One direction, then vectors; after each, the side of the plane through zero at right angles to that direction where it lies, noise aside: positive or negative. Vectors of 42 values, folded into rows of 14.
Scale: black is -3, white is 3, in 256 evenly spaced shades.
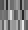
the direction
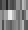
positive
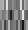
negative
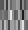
positive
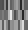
positive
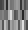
positive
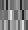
positive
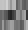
negative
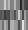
positive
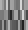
negative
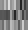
positive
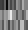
positive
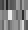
positive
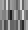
negative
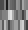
positive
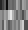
positive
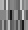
negative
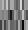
negative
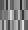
positive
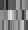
positive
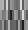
negative
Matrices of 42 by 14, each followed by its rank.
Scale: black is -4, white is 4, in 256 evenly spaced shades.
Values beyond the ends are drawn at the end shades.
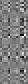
two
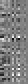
two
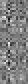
three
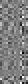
two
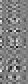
two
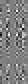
two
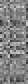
three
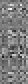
three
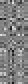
three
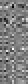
three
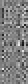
three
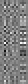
two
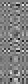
two
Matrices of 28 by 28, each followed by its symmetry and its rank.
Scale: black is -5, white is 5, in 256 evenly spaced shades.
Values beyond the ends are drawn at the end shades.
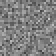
antisymmetric, full rank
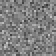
antisymmetric, full rank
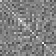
symmetric, rank five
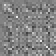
symmetric, rank five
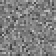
antisymmetric, full rank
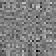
neither, rank five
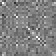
symmetric, rank five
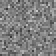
antisymmetric, full rank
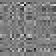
neither, rank three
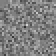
antisymmetric, full rank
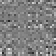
neither, rank five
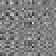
neither, rank three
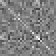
symmetric, rank five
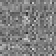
neither, rank five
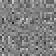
neither, rank five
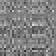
neither, rank three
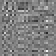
neither, rank three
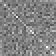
symmetric, rank five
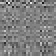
neither, rank three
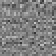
neither, rank five
